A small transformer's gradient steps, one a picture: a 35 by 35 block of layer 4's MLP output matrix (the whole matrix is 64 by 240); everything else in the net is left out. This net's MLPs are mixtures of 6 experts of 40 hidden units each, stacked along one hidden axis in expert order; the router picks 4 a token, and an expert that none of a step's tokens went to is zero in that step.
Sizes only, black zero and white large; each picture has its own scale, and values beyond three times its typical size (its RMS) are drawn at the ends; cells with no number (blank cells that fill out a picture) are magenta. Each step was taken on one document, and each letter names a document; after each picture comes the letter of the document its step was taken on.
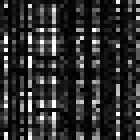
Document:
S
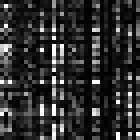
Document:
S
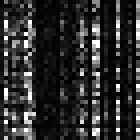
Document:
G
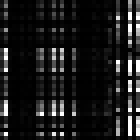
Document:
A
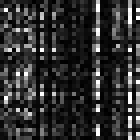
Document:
S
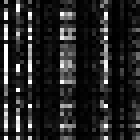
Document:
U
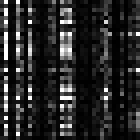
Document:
U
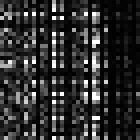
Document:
G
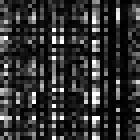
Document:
G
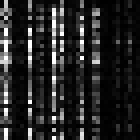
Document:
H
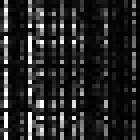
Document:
H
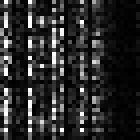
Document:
H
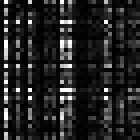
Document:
U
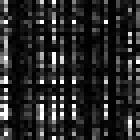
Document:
S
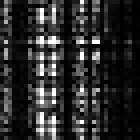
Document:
H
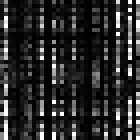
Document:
S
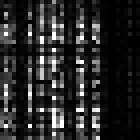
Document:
H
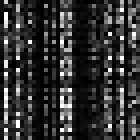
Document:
U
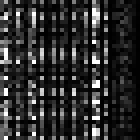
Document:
G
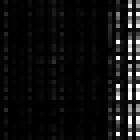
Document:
A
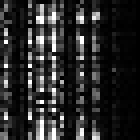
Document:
H
